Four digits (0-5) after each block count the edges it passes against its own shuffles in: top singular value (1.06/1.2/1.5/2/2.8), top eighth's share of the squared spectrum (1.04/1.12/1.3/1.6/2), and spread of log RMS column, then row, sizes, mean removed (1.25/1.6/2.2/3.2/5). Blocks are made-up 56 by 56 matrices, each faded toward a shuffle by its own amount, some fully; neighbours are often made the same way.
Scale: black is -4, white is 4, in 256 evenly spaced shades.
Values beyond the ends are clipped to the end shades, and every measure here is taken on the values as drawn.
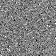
0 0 0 0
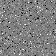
1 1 0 0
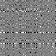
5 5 2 3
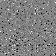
3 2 0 1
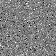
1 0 0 0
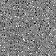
3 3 1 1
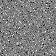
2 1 0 0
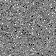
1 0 0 0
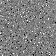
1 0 0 0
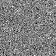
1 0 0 0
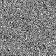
3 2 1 0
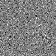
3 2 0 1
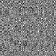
4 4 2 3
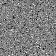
1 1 0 0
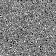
0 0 0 0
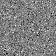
0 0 0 0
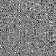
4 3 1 2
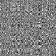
4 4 2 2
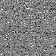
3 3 1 1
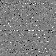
2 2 0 2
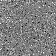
0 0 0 0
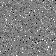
1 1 0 0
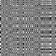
5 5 4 4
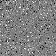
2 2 1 0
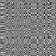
5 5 4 3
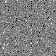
3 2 1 0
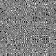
4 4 2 1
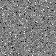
0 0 0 0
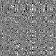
4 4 2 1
